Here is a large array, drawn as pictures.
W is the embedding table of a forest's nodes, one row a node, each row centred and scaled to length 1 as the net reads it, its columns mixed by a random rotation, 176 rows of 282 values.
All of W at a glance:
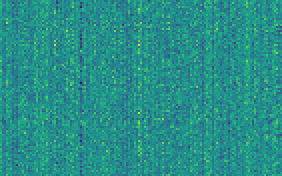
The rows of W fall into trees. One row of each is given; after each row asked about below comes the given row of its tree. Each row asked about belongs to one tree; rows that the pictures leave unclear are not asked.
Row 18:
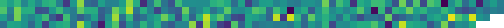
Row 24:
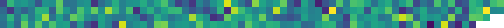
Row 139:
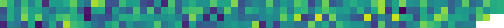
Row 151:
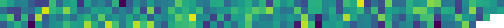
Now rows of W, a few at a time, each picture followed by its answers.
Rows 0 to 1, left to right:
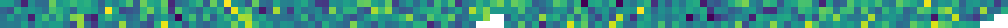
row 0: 24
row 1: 139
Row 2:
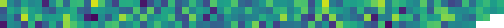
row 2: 139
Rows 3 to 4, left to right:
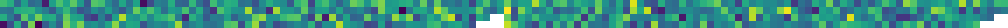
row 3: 139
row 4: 18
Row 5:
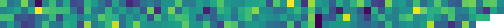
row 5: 151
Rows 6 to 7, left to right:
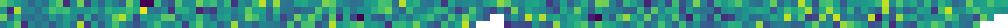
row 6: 18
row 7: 139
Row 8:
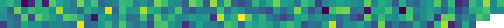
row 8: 24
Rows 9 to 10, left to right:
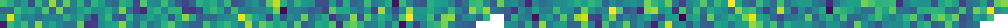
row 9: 24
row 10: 24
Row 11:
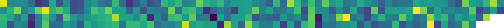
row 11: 151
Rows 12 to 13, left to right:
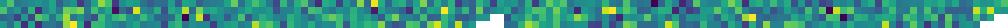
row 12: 139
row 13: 24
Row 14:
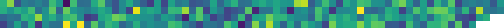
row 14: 139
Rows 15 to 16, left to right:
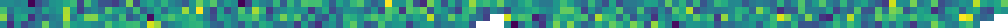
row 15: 151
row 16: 151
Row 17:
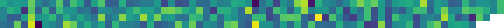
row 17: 139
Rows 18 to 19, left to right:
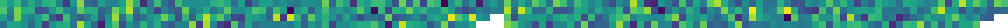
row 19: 18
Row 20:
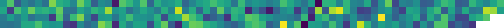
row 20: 24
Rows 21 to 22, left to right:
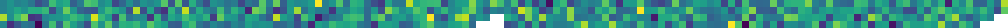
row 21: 151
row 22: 139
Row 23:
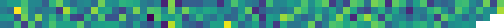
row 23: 139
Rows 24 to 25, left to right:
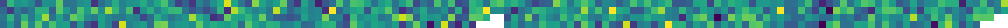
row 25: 24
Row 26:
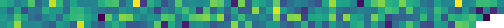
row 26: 18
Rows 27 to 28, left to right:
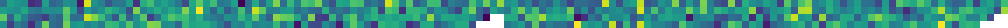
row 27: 151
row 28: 139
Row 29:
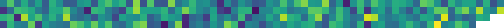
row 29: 139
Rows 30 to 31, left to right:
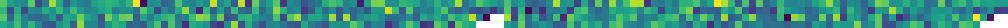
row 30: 18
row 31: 18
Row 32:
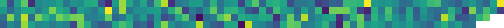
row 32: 24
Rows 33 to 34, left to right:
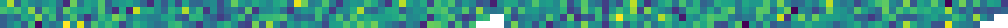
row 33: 139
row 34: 18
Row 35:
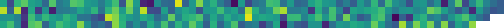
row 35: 18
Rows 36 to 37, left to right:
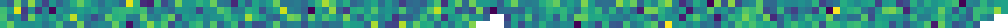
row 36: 18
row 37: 24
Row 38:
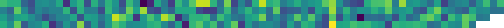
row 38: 18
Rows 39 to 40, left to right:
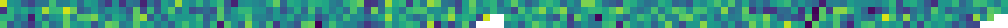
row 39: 151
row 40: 24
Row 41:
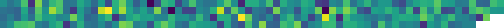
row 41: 24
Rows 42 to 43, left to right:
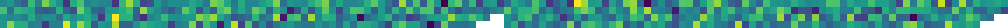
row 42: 18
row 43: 18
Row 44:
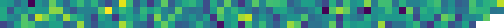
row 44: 24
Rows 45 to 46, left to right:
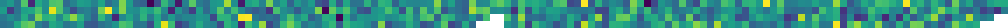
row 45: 24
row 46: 18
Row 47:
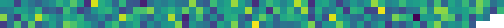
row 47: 139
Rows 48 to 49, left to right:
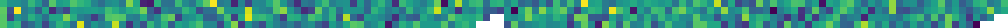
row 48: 18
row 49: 24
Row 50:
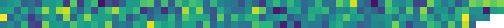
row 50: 151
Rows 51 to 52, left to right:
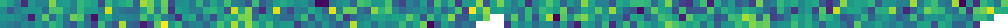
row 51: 24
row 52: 24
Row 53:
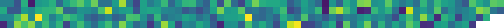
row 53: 24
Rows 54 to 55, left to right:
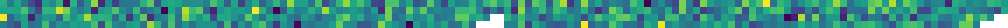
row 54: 151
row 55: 18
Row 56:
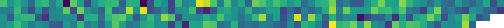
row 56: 18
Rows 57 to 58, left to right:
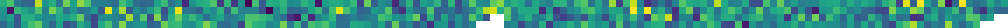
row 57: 24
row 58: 18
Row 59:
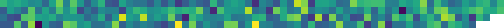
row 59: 139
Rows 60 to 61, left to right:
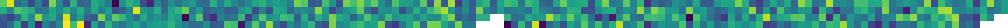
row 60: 139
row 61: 139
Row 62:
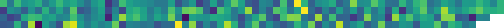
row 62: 139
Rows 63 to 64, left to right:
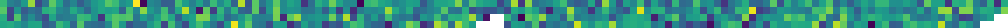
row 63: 18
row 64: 139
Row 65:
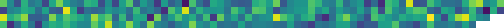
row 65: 151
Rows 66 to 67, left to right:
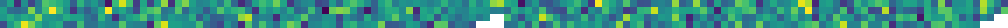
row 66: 24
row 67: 139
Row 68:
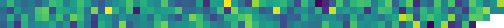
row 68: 24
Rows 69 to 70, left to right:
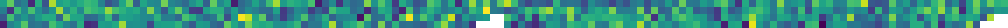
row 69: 24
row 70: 151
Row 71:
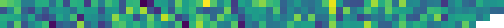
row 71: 18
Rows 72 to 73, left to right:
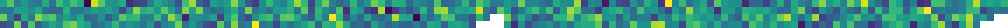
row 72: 139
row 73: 151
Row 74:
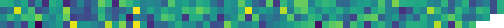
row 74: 139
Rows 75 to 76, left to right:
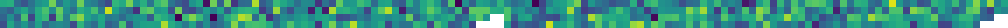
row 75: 24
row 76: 151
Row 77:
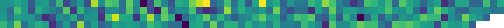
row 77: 18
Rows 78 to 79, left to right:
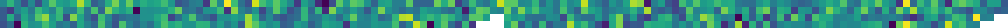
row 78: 24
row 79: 18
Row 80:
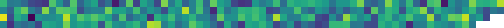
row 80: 151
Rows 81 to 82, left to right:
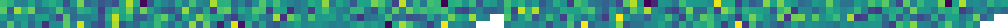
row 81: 18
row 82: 18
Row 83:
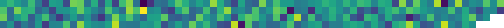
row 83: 18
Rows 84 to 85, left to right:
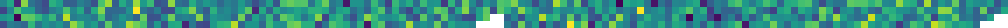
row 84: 139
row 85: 139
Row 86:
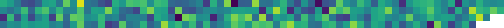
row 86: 24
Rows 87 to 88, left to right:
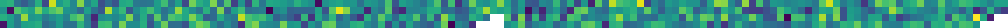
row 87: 24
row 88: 18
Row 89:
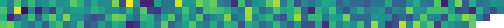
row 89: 18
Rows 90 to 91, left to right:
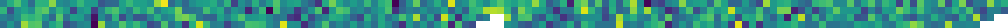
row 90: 24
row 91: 18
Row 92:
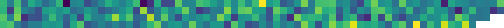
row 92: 18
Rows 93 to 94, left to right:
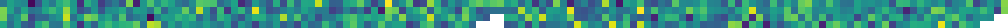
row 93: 151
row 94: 139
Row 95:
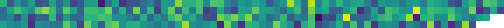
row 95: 151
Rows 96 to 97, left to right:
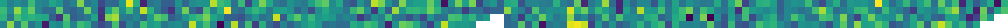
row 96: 18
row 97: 139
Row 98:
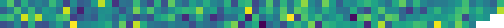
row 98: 139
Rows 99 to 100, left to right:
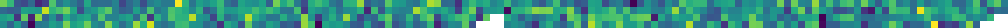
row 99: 151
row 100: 151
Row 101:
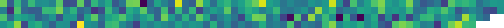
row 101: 18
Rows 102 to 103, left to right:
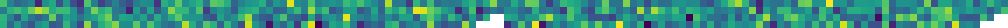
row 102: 151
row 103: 139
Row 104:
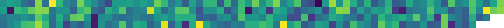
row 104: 24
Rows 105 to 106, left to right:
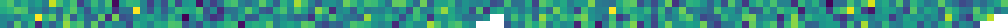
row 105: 139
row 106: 24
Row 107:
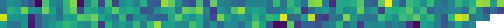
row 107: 151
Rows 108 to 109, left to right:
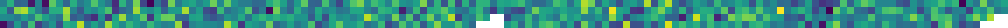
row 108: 139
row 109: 24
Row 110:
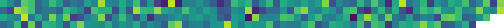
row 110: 139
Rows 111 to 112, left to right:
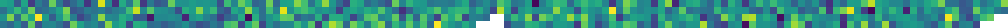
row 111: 139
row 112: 24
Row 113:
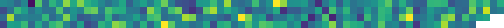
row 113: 24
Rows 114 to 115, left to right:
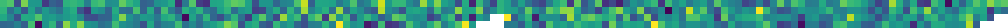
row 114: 139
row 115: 151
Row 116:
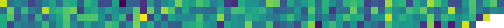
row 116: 151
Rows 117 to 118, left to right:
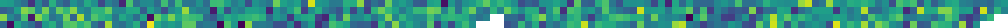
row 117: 151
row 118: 139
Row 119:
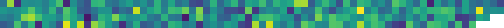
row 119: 139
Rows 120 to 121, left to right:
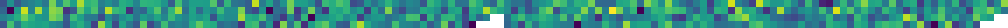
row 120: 24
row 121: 24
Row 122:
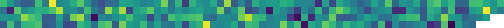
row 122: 24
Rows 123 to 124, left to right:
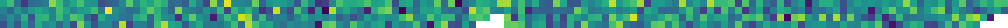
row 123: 24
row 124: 18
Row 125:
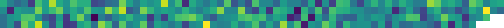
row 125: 24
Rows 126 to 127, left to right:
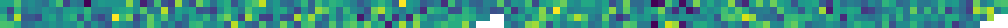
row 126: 18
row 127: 24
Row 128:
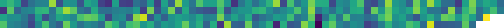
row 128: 151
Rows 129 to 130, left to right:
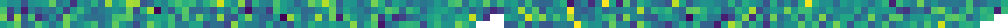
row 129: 18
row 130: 139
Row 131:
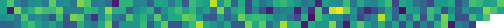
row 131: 24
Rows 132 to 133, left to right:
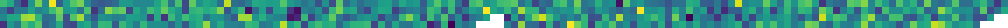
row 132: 24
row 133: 139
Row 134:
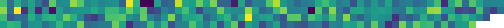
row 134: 18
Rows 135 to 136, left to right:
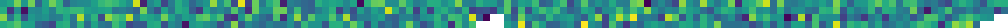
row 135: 18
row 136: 18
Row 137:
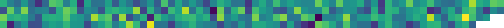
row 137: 151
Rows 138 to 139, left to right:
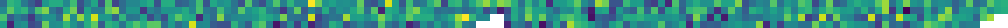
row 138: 151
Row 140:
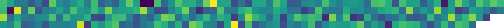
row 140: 18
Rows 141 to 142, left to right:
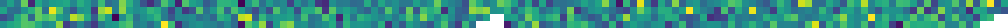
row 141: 24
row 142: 139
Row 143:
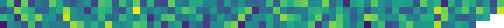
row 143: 139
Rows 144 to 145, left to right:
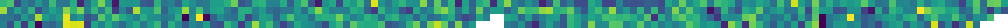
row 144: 139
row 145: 151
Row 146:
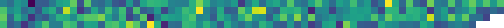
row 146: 151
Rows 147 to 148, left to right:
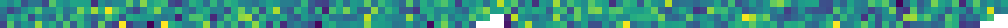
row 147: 24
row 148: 24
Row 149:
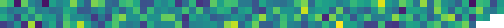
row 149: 139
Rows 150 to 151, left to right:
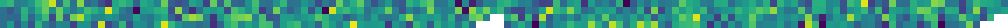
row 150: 24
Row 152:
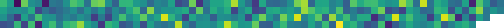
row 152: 139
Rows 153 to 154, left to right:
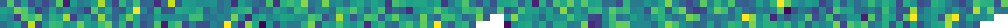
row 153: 139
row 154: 24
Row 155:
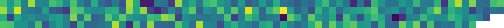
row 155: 18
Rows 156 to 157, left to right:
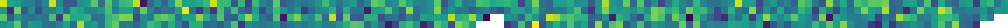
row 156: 18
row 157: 139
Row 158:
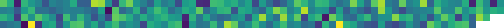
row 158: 139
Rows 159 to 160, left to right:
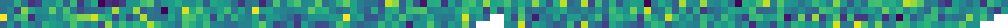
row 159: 151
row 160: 18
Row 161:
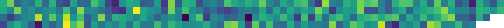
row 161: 139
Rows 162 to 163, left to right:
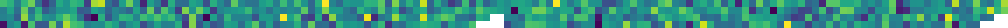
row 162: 139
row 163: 24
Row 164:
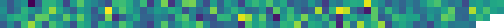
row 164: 24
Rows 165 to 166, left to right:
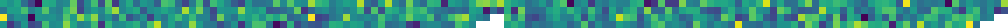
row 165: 151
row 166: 18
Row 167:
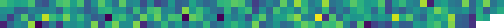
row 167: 139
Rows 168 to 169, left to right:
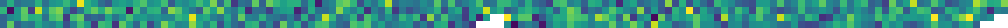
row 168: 24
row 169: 151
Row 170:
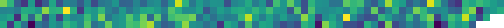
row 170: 151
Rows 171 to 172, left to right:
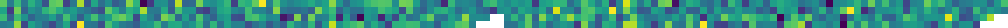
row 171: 18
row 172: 24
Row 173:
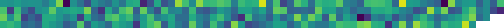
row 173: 18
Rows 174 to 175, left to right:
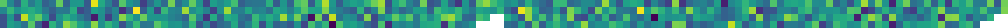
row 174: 139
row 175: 139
